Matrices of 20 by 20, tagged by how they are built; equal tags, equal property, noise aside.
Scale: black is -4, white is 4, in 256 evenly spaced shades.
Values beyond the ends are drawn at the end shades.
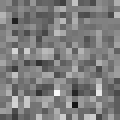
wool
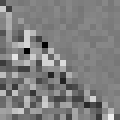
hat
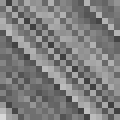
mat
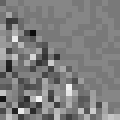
hat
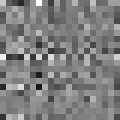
wool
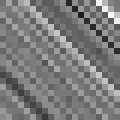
mat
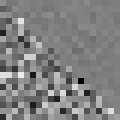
hat
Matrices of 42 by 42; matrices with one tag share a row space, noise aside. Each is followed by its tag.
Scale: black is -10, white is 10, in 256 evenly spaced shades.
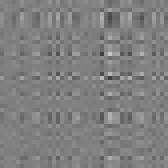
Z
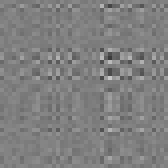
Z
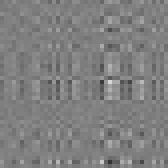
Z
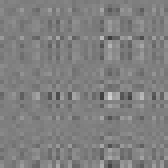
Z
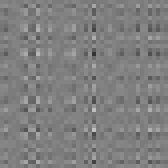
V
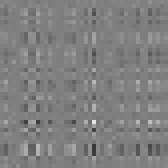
V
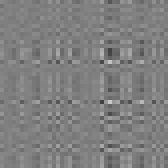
Z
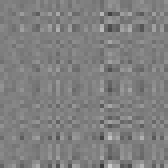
Z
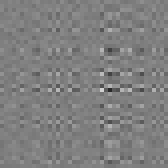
Z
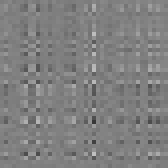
V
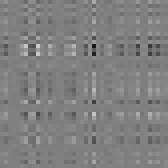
V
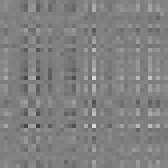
V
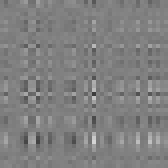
V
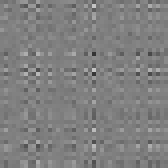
V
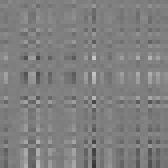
V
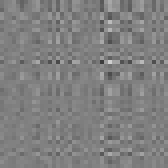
Z
